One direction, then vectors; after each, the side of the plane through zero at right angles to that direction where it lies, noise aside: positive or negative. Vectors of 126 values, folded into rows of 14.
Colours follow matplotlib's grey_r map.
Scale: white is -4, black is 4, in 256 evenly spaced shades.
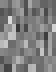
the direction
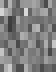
negative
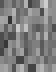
negative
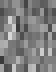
positive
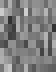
negative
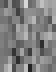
negative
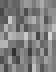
positive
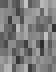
negative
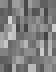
positive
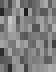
positive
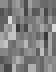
positive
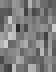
positive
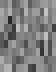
negative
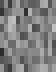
positive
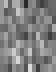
positive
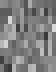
positive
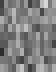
negative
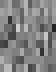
negative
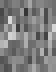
positive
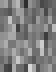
positive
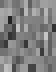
negative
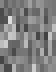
positive
